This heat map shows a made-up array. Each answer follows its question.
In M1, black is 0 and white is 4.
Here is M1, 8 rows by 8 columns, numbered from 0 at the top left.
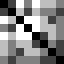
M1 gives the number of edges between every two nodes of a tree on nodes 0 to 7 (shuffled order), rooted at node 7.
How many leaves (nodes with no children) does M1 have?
4
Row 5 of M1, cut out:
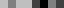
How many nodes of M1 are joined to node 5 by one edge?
2
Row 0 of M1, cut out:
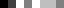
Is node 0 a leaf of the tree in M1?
yes
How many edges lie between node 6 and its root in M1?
1
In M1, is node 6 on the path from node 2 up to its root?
yes
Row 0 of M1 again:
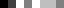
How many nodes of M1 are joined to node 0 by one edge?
1
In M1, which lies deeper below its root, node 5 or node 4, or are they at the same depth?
node 4
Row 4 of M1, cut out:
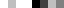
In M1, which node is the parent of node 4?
5
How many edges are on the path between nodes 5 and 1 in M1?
2
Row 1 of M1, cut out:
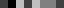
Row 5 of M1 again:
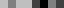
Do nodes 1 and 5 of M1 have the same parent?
yes
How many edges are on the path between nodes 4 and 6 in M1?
3
